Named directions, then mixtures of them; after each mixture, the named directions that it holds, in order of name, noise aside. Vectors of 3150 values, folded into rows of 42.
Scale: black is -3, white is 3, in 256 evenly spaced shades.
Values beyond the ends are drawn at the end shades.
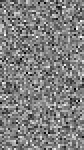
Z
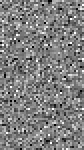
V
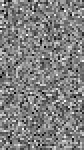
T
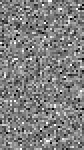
V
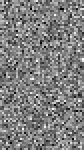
T, V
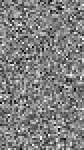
V, Z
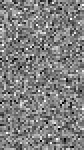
T, V, Z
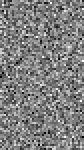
T, Z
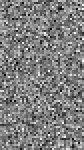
T, V, Z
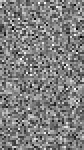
Z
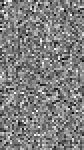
T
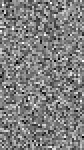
T, Z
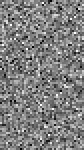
V, Z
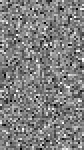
T, V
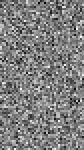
Z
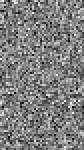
T, Z
